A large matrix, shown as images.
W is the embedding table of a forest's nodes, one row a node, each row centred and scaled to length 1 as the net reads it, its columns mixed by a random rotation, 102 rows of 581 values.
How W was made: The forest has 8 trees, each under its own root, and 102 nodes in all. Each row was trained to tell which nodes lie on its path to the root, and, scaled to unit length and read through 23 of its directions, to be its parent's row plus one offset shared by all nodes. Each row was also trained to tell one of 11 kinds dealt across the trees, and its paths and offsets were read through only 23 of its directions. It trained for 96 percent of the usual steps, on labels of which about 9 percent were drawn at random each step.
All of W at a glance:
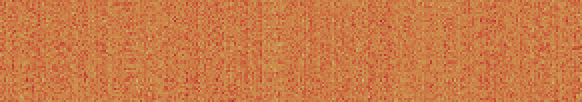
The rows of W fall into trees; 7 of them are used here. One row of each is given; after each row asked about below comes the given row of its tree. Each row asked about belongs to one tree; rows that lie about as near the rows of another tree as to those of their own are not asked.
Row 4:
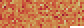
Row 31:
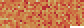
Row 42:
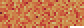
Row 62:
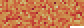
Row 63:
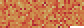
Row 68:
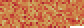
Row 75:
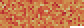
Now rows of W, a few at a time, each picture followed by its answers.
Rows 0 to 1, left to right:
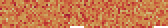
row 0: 63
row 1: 4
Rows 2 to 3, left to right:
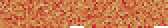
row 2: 75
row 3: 68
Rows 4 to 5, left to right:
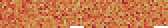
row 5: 68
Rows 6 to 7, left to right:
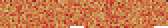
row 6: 63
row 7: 42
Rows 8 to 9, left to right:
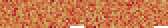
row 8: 31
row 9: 42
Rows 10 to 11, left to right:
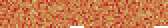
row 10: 4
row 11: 62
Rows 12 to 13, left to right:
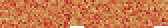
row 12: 63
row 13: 68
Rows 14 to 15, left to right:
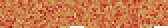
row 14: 75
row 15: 62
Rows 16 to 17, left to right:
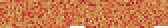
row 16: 31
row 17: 42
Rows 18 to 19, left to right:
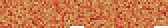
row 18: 75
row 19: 62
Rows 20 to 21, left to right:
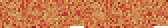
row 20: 42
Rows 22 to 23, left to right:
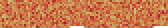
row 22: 62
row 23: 4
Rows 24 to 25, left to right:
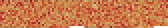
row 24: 75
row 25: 62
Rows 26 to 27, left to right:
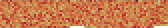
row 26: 68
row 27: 31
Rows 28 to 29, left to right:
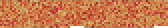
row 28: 31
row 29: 62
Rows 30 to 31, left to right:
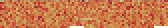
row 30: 68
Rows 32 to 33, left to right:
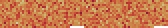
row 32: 63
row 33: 68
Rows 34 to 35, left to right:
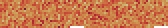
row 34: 42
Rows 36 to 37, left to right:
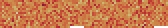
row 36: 42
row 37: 63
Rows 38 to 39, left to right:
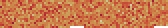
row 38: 75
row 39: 68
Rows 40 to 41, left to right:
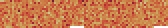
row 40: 31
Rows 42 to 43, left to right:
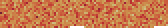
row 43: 4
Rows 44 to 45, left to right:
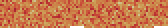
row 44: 4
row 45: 62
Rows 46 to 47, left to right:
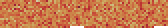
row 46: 31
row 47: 68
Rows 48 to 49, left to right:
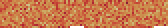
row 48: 68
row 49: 68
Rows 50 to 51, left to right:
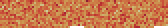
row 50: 75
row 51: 75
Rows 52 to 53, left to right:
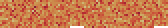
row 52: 62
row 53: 31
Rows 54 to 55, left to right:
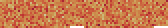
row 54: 62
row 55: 42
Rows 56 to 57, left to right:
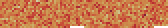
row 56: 31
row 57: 63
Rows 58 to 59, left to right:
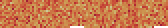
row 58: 42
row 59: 62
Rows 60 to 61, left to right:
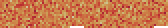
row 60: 62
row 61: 63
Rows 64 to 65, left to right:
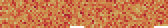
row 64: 63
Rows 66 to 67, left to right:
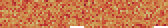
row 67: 4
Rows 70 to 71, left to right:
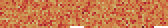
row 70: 42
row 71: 31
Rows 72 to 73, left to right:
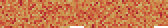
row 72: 75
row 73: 62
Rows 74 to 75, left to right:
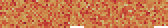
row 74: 63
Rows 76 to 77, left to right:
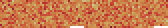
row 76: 68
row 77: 62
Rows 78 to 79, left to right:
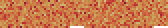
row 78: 63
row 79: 42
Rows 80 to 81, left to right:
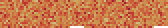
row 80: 42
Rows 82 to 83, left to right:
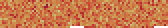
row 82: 62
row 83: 68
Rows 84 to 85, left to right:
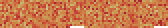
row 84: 31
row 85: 4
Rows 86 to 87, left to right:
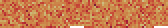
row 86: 63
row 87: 63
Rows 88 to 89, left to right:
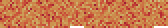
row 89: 42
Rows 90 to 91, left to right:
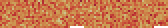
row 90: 31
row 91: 63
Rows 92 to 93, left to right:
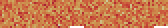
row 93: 68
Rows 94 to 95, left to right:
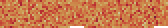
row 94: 75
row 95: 63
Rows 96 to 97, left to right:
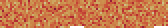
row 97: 42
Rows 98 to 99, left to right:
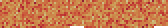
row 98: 42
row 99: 42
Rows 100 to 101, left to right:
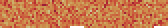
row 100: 31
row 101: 42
